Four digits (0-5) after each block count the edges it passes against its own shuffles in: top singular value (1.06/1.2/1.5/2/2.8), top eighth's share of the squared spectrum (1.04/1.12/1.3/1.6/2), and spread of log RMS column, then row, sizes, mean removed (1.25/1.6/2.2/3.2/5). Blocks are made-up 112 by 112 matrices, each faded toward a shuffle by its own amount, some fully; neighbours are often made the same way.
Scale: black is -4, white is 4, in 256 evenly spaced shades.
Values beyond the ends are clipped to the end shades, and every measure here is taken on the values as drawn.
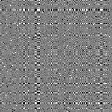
5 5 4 4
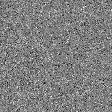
2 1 0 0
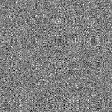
4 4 2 2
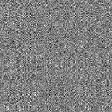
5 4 3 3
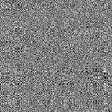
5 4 3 3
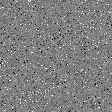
0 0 0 0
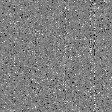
2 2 2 0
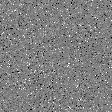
0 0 0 0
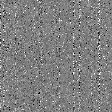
2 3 3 0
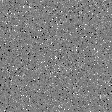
0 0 0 0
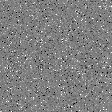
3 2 1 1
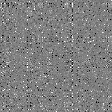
4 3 2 2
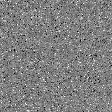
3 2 0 0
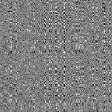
5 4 3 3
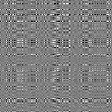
5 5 4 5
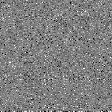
4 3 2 2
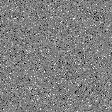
2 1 0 0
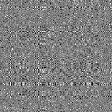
5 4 3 3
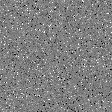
0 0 0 0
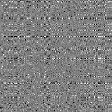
5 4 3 3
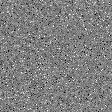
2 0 0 0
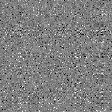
4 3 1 2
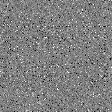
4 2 1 1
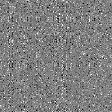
4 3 3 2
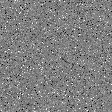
0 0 0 0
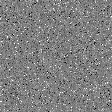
1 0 0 0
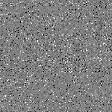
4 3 1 2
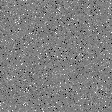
0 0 0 0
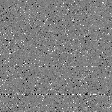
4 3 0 1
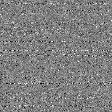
2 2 0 3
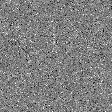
0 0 0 1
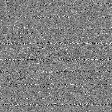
2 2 0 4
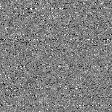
1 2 0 3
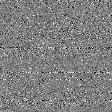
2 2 0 3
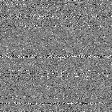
2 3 0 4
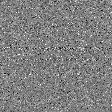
1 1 0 2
